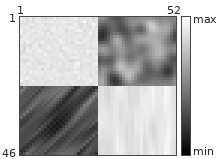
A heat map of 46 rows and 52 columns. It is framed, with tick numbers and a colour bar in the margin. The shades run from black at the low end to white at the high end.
The table splits into 2 rows of 2 panels. Panel 1,1: very high, fine-grained, faint in contrast. Panel 1,2: middling, blotchy, strong in contrast. Panel 2,1: low, slanting up to the right. Panel 2,2: very high, streaked downward, faint in contrast.
